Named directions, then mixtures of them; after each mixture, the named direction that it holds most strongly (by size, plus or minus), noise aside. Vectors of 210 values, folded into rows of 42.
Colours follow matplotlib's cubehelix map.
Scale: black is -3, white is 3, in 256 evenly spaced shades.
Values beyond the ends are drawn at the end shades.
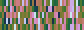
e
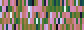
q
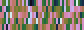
q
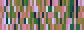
e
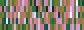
e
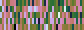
q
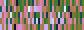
q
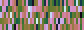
q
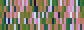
e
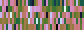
q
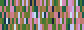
e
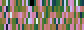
q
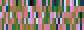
q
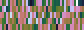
q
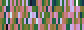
e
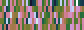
e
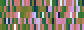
e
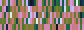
q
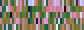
q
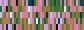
q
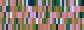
q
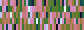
q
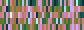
q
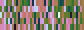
e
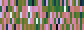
q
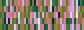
e
